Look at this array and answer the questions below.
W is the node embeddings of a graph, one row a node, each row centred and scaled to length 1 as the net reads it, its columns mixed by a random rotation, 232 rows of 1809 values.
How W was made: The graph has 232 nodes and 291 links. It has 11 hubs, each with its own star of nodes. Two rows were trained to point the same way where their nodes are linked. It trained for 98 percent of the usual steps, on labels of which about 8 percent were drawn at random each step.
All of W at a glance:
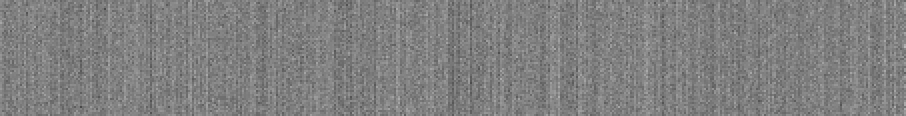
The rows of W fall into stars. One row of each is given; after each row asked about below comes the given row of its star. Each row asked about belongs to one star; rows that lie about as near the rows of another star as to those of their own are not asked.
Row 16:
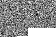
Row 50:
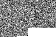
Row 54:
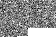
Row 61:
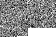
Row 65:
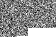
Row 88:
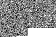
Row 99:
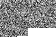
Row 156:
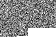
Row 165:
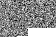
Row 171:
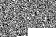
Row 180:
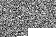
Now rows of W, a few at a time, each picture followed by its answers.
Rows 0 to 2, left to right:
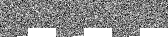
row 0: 16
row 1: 171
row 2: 61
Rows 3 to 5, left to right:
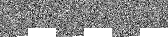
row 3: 156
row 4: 65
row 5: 61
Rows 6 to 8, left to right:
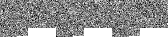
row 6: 16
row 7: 180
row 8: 99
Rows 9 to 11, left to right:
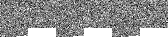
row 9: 50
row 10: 171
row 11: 180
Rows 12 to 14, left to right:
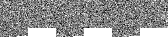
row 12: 180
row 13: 99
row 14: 54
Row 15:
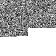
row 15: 88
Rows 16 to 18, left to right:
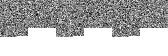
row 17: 54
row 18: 88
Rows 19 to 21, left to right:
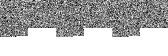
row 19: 88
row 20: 165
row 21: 88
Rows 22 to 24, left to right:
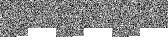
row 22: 50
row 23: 88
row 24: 99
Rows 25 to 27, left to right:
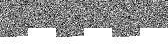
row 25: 61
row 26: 171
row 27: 156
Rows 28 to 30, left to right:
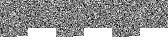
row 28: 171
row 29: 16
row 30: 61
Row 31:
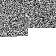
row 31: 165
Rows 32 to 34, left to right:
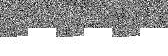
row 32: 99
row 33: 50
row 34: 171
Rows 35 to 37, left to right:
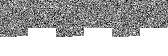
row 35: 171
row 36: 180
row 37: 165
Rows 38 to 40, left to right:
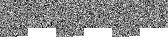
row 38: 165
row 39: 16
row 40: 65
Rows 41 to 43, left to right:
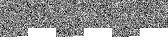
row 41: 171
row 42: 99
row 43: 88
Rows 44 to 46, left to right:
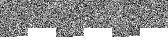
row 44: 171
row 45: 171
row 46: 156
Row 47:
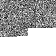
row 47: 88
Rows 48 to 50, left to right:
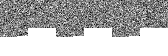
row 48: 171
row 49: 65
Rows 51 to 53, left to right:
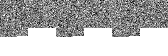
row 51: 54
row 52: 65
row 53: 165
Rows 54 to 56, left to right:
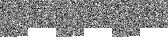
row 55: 65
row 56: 54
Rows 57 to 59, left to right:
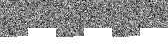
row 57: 99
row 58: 165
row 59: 156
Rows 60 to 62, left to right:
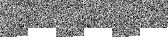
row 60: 50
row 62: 180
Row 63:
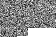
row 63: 61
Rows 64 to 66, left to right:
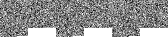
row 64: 54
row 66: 165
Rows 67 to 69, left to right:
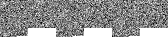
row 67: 88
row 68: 156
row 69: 165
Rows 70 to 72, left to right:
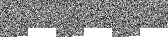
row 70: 65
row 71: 180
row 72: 180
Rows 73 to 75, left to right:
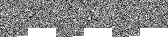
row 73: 65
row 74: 16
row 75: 61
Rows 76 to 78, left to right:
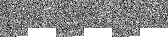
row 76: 54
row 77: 54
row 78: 156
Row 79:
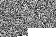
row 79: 171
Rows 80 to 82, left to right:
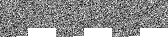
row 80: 88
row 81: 61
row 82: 88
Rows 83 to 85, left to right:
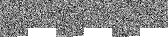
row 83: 99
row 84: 171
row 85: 65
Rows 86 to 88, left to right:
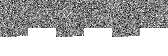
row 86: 99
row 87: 54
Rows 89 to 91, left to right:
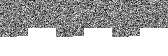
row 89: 16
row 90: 156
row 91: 165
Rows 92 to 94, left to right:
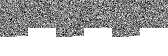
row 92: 65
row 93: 54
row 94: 54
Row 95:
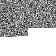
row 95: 88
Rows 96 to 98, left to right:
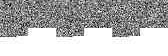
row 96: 50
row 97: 165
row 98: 99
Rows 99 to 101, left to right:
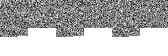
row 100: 61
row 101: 156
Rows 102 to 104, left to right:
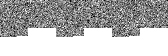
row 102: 88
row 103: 165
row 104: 156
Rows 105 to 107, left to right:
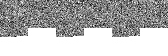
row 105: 50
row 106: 156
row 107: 99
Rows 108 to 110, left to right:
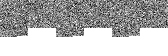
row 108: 171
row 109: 156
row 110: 50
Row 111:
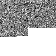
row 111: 165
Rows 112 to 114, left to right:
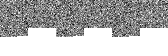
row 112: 61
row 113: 61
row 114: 99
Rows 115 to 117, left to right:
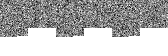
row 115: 61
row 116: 99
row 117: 88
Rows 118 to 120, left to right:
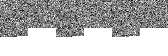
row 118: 171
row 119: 171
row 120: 88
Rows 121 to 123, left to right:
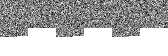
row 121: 99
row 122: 50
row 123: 16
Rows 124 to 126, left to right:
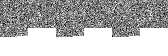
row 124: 99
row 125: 61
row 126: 99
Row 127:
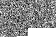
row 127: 16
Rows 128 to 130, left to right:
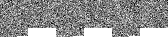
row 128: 54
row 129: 16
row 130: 156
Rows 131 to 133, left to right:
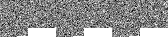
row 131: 88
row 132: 180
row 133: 54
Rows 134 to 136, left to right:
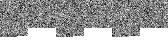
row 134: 165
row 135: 65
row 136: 65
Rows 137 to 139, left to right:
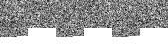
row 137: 180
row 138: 54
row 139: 16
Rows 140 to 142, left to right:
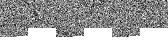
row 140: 16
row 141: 171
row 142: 50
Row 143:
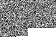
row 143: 88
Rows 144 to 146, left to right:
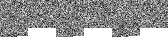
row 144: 165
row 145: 99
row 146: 180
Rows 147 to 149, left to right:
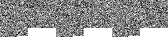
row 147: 50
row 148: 50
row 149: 50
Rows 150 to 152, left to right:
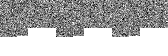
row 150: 156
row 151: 99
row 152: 65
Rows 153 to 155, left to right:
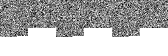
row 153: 65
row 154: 88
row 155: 88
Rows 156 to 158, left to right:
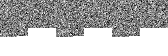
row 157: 165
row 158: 165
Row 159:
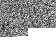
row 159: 54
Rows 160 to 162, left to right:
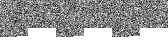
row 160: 165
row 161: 99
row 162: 171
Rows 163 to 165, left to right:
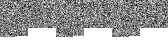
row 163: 65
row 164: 99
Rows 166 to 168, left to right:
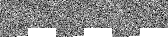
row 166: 50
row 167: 156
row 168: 156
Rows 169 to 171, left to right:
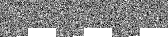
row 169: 50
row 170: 50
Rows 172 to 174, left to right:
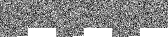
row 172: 54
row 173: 50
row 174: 54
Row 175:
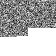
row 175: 180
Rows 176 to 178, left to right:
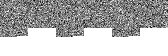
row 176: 171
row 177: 50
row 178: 156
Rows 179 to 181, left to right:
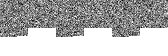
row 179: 156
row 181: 156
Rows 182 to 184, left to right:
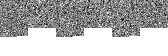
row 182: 180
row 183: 54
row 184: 165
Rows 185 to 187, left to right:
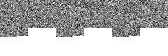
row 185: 65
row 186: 50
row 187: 156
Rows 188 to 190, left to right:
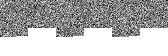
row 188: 88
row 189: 99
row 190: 156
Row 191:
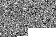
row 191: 171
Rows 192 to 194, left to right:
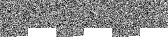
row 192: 54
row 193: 16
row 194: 54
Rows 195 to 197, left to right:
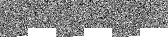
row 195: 171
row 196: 61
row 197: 54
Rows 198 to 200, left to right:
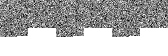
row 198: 16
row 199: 171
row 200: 165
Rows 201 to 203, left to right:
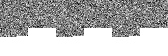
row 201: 54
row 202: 156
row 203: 50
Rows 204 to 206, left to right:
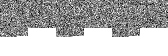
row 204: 65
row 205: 16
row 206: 16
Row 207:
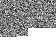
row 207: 171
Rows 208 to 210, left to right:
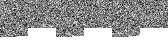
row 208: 16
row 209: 156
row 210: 50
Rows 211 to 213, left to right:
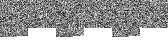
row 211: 61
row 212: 180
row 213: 180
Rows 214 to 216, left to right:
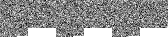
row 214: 50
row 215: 99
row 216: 180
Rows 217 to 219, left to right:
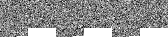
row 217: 165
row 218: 156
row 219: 61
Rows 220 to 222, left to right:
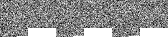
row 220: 88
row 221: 99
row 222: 180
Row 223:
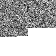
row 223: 165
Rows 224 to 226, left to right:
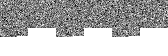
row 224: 88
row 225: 65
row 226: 16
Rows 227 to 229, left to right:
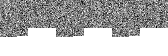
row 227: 171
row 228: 61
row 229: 65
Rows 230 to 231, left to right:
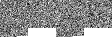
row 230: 54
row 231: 16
